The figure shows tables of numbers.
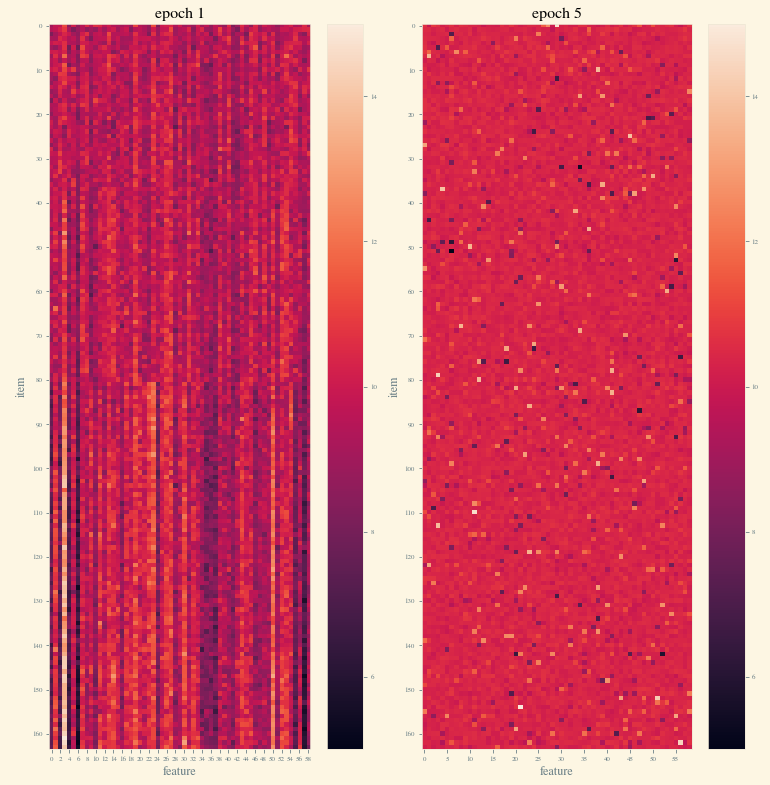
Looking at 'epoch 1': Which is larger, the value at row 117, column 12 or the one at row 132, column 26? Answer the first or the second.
the second
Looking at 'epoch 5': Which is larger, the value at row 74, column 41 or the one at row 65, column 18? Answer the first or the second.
the first
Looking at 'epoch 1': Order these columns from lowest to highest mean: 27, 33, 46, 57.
57, 46, 33, 27
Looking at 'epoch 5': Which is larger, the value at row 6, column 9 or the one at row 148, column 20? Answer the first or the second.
the first
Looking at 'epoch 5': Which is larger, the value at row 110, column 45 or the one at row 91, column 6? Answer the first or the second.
the second
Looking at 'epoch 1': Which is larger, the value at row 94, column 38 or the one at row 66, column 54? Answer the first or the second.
the second
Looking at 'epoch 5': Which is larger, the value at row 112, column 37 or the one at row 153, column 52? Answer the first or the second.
the second
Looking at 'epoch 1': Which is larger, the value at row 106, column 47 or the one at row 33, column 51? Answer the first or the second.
the second
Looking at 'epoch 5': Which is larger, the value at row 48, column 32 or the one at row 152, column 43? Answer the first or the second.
the second
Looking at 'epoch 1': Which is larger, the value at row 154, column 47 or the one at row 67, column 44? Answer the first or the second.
the second
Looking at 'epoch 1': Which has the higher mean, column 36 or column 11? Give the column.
11
